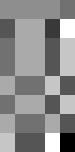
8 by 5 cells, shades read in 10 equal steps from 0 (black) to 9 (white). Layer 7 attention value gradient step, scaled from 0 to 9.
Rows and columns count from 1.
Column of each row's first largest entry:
1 5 5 5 4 5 1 4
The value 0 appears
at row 8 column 5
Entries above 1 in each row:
5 5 5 5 5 5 5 4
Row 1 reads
5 5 5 5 4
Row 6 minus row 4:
0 0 0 0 0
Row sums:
24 26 26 26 24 26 23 22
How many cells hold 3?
8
